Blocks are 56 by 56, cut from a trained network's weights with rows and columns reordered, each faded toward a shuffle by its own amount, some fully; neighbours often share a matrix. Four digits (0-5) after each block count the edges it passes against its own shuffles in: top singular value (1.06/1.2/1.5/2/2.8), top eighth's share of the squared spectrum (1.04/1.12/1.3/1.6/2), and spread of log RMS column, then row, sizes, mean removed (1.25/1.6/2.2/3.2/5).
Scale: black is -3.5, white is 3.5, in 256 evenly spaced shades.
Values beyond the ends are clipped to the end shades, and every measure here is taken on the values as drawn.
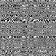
4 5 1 4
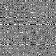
4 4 0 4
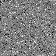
0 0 0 0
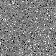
1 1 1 0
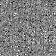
2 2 0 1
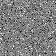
1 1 0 0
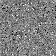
0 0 0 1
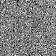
2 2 0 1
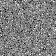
1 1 0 0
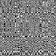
4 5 1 3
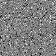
2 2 1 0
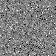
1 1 0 0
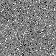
0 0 0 0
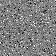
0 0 0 0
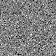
2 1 0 1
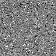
1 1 1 0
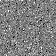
0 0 0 0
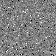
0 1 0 0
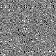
3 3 1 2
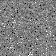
0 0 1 0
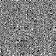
3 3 1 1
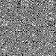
3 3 0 2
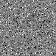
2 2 0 1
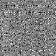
3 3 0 2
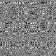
4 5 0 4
